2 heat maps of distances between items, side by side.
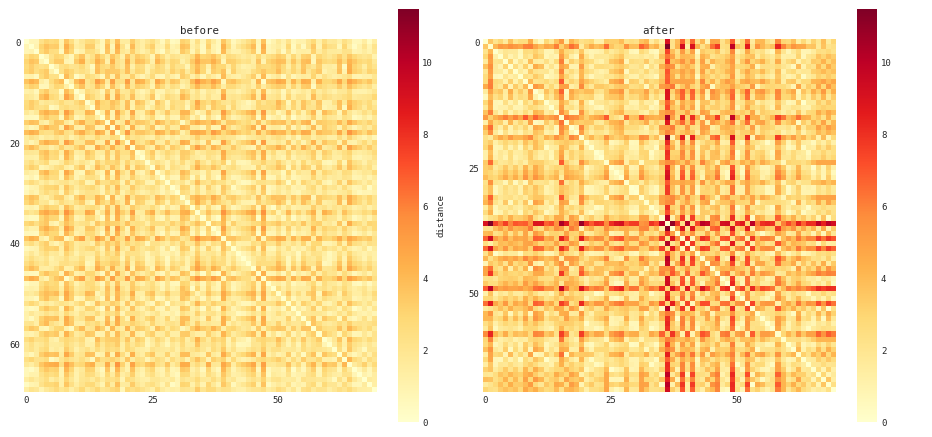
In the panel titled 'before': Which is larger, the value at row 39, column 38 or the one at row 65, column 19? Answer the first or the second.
the first
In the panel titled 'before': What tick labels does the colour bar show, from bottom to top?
0, 2, 4, 6, 8, 10
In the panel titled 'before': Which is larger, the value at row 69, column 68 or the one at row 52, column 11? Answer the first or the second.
the second
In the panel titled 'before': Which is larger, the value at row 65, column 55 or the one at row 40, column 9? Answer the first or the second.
the second
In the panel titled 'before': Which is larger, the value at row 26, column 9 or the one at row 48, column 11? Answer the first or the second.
the first
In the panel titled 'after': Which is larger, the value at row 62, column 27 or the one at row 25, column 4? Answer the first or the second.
the first
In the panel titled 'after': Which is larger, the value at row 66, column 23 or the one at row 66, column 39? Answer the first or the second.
the second
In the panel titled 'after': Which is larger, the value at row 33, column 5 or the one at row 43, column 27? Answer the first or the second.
the first
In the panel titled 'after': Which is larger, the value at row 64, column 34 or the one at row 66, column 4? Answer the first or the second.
the second
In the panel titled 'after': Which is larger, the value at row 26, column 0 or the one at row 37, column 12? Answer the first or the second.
the second
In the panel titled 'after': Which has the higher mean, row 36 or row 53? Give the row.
36
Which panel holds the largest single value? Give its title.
after
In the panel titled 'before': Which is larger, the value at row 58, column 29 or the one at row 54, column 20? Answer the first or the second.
the second
